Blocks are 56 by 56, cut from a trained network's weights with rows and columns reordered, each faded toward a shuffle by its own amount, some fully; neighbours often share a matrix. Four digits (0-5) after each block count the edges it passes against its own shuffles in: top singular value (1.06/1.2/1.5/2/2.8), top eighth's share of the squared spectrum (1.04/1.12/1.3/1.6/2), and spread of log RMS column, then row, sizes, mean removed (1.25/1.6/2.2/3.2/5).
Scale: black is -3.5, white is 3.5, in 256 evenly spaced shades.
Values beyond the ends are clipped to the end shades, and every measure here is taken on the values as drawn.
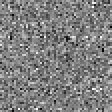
2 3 0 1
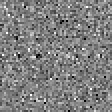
2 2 0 1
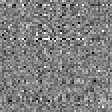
4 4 2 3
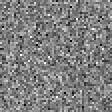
2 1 0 0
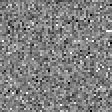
0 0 0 0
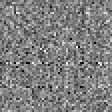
3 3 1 2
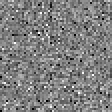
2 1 0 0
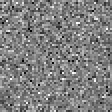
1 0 0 0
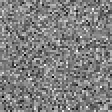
2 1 0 0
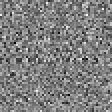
4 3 1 2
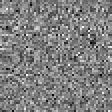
4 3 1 2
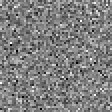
0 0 0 0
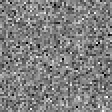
2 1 0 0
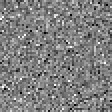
0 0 0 0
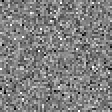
0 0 0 0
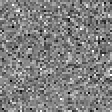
2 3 2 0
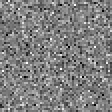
2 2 0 1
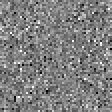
0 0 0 0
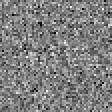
2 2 0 0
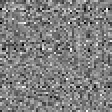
3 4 1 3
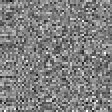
4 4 2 1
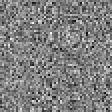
4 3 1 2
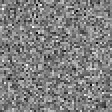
2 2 0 0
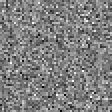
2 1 0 0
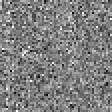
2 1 1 0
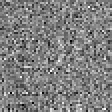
3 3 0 2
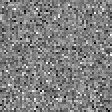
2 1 0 0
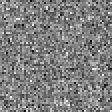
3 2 0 1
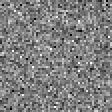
1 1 0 0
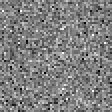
2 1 0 1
